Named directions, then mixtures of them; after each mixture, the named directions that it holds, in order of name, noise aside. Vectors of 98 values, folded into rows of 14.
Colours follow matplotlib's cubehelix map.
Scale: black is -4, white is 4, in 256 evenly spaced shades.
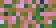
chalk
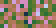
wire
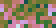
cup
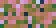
chalk, wire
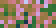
chalk, cup, wire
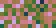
chalk, cup, wire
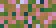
chalk, wire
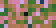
chalk, wire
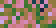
chalk, cup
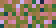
chalk, wire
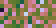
chalk, cup, wire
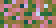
chalk, wire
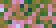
cup, wire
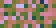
chalk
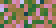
cup, wire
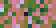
chalk, cup, wire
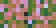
wire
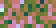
chalk, cup, wire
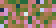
chalk, wire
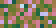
chalk, cup, wire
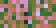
wire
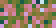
chalk, wire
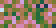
chalk, cup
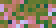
cup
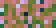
chalk, wire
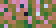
wire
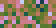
chalk, cup, wire
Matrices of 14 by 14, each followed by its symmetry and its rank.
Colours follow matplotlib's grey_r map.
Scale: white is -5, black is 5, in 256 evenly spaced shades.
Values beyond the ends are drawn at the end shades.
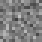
antisymmetric, full rank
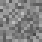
symmetric, full rank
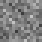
antisymmetric, full rank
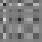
symmetric, rank one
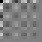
symmetric, rank one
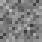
symmetric, full rank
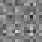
antisymmetric, rank two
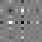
symmetric, rank one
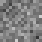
symmetric, full rank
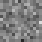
antisymmetric, full rank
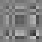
symmetric, rank one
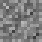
symmetric, full rank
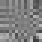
antisymmetric, rank two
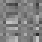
neither, rank two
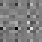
neither, rank two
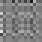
antisymmetric, rank two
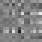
neither, rank two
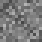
symmetric, full rank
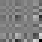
symmetric, rank one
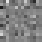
antisymmetric, rank two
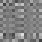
neither, rank two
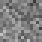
antisymmetric, full rank
